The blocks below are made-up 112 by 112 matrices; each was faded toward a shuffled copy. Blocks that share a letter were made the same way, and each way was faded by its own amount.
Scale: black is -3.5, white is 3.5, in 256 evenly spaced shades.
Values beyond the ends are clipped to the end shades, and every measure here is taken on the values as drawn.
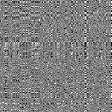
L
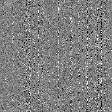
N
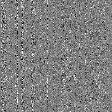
N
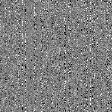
N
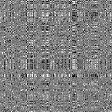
L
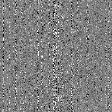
N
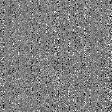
N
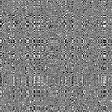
L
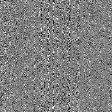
N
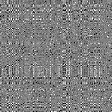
L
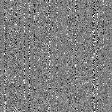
N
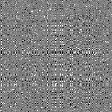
L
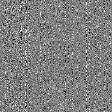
N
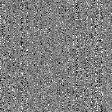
N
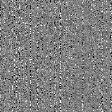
N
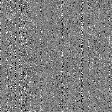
N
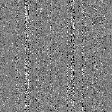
N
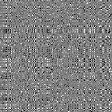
L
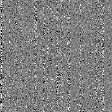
N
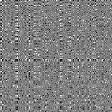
L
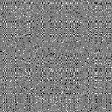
L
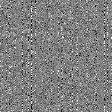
N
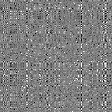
L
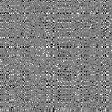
L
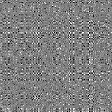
L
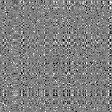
L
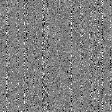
N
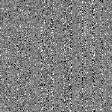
N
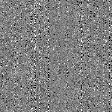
N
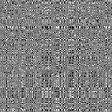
L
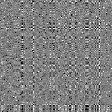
L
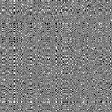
L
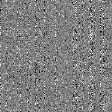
N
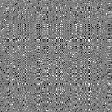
L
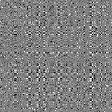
L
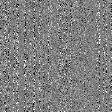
N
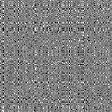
L
